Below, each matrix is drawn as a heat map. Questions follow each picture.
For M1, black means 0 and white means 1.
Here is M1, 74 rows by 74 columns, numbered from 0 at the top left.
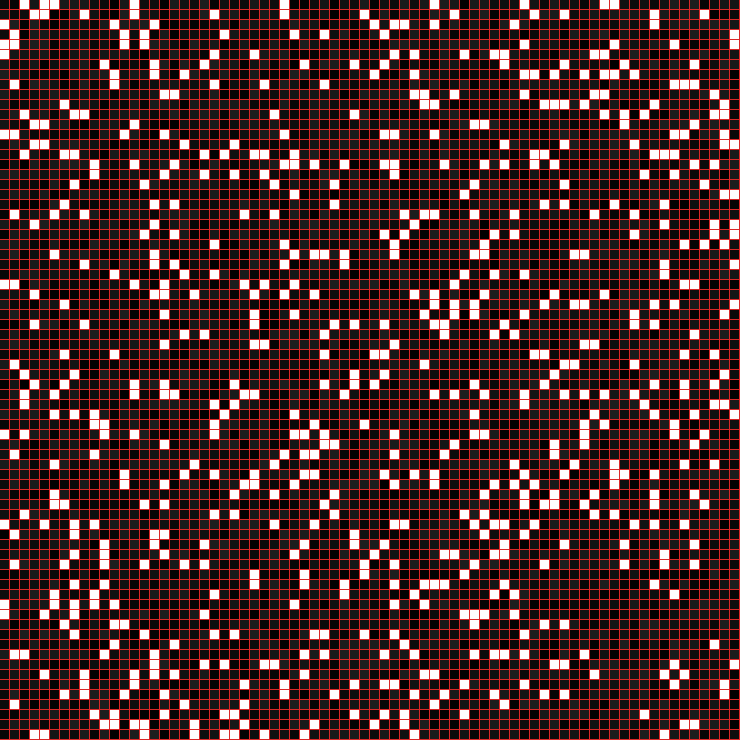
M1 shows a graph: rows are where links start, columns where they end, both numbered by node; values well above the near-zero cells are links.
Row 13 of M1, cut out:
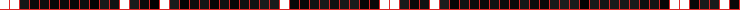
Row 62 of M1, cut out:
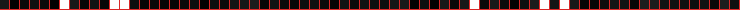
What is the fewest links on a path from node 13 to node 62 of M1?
2
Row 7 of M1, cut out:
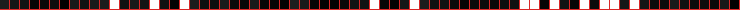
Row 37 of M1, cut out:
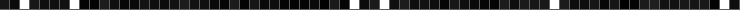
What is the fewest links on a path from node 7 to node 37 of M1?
1
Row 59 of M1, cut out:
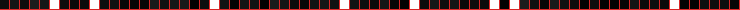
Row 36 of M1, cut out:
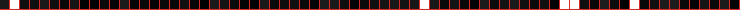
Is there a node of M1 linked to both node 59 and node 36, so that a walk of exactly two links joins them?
no
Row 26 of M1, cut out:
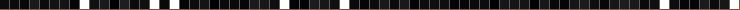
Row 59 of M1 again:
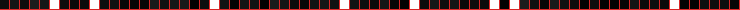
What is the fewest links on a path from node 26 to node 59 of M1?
2
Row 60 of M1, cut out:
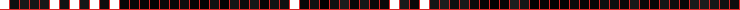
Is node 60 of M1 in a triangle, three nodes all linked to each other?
yes
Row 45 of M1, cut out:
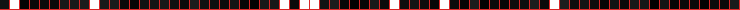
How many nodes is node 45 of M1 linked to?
8
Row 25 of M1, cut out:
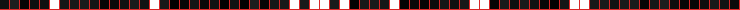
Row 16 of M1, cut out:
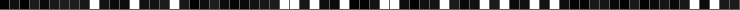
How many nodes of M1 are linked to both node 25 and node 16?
5
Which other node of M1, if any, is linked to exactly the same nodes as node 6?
node 54
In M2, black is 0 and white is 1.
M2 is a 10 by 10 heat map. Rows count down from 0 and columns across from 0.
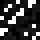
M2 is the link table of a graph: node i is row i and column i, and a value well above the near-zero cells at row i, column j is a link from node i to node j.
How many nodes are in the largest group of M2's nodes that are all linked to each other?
2
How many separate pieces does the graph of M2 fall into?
1
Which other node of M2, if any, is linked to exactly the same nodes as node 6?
node 9
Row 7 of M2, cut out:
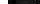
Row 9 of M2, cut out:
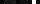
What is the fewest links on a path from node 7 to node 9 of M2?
3
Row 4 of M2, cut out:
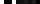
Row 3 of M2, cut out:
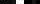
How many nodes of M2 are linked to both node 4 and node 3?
0
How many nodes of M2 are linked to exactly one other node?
2
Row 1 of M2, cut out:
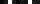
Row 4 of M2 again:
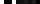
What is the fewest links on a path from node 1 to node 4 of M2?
3
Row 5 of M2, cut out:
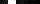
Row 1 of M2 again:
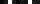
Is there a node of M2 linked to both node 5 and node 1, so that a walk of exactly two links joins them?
yes
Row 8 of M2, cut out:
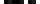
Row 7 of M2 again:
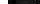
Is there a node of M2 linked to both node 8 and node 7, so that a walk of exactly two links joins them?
yes
